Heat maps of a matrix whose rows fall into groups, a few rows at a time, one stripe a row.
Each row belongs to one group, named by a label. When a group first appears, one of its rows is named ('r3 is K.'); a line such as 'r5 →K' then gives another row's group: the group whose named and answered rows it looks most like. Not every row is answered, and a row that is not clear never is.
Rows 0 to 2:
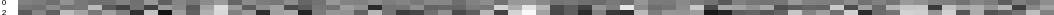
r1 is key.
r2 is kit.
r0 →kit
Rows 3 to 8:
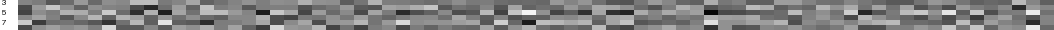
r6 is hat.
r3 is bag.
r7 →hat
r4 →key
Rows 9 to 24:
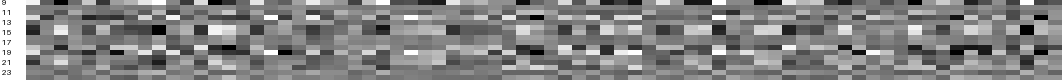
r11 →kit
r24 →key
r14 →key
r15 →key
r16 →kit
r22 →key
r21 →key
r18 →bag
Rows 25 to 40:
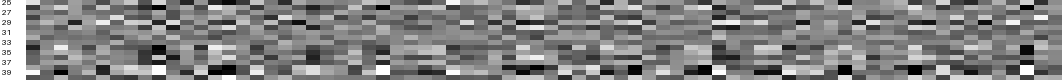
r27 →kit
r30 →kit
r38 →bag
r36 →kit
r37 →key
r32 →hat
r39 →bag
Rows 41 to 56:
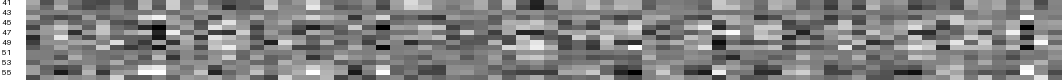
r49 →kit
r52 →kit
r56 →kit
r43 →kit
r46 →key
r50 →key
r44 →bag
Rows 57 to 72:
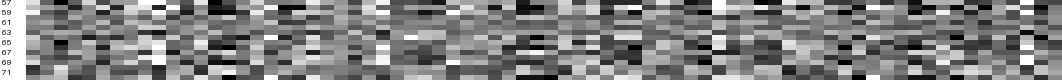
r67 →kit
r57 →bag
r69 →bag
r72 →hat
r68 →bag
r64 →hat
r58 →hat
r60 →kit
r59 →bag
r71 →key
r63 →key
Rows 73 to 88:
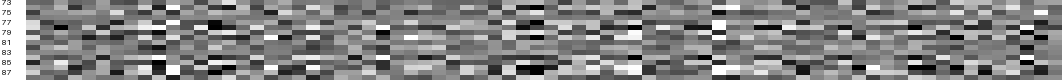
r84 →bag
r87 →hat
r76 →kit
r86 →hat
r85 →key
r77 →hat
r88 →kit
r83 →key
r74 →hat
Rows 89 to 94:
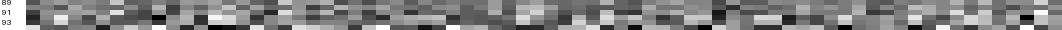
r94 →bag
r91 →kit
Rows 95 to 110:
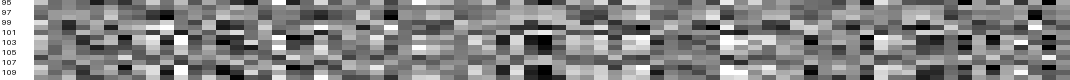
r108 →hat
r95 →hat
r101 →kit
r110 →hat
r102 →hat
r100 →bag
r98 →key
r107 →kit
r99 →bag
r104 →hat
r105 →hat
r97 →key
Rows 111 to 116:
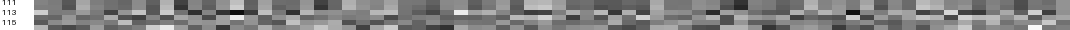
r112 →kit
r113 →bag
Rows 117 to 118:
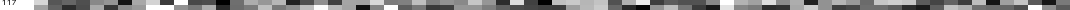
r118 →bag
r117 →hat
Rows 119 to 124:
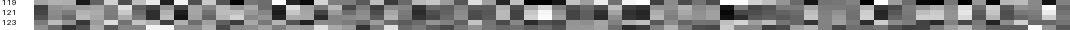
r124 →bag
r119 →hat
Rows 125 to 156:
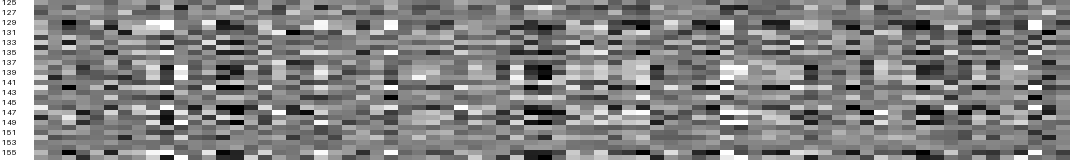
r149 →hat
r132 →key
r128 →kit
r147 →hat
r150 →kit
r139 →hat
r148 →key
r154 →kit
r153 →key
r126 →kit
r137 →hat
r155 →bag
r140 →hat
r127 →kit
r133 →bag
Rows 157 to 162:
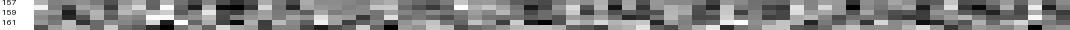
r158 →bag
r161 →hat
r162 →key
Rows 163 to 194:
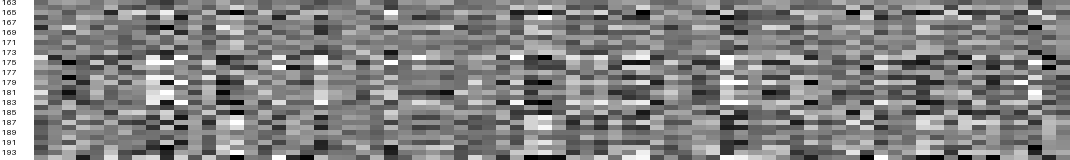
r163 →key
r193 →key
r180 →bag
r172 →kit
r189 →kit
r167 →kit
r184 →key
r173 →key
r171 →key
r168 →key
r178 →bag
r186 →kit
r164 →key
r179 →hat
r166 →kit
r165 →bag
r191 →kit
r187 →key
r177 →key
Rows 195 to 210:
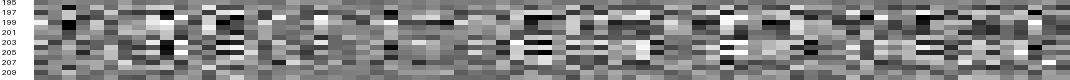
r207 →kit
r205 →hat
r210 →key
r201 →bag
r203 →hat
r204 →key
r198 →hat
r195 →kit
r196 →bag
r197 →key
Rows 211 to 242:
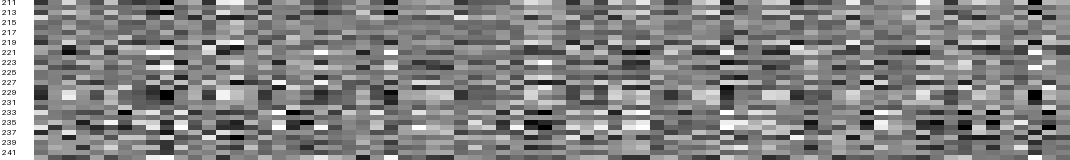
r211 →key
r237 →key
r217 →kit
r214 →bag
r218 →kit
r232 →kit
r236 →hat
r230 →key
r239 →key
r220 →bag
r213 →key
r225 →kit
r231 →key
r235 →hat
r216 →key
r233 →hat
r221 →bag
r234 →kit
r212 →kit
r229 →key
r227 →hat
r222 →key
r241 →key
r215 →key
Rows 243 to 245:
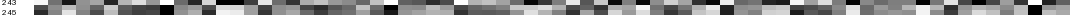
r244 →key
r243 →bag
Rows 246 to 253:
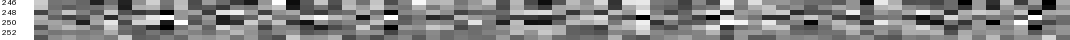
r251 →key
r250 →hat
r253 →kit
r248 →key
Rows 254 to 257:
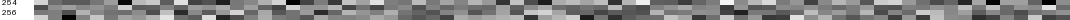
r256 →kit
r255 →kit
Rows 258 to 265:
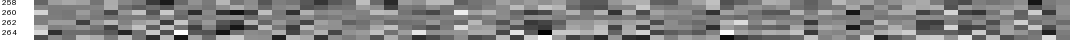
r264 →hat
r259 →key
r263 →bag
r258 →key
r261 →kit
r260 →bag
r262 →hat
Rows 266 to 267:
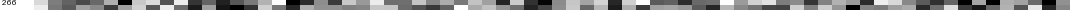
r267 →bag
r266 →hat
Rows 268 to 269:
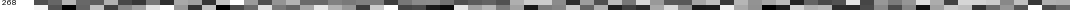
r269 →bag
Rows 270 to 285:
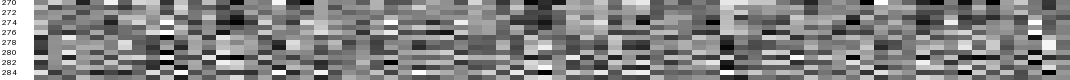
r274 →bag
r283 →kit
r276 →bag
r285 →kit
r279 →kit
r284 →hat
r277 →key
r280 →key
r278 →kit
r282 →key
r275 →hat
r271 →hat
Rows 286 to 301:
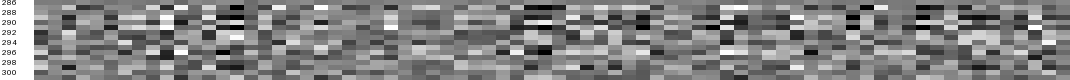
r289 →bag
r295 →hat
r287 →hat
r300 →kit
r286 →kit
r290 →kit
